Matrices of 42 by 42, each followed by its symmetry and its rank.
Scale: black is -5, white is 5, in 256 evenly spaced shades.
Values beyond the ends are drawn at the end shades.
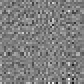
neither, rank five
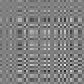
symmetric, rank one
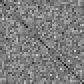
symmetric, full rank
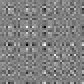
symmetric, rank three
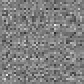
neither, rank five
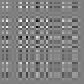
symmetric, rank one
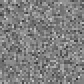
antisymmetric, full rank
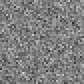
antisymmetric, full rank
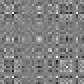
symmetric, rank three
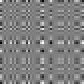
symmetric, rank one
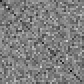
symmetric, full rank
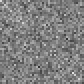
symmetric, full rank
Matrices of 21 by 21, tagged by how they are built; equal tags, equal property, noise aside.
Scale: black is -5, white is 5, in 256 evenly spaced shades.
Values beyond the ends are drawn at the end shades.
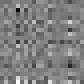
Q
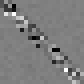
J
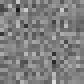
Q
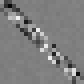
J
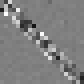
J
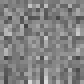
Q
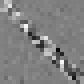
J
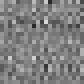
Q
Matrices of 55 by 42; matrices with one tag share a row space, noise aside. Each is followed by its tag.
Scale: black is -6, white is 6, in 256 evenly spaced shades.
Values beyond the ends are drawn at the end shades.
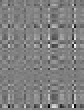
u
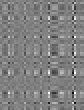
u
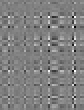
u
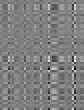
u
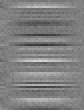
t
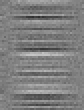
t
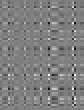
u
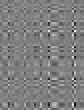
u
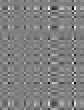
u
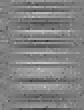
t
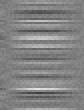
t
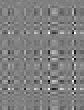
u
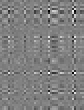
u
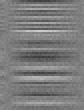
t
